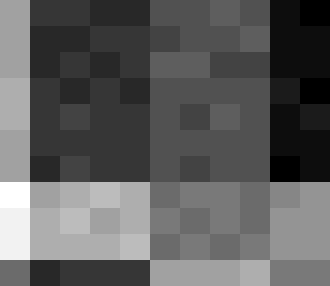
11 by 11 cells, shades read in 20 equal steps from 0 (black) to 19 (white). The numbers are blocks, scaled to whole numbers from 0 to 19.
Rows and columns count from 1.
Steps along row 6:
down same same same up same same same down same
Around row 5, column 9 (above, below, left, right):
6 6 7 1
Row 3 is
12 3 4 3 4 7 7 5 5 1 1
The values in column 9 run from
5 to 13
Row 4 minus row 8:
-6 -8 -10 -10 -10 -2 -3 -3 -2 -8 -11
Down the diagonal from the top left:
12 3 4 4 4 6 5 9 8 11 9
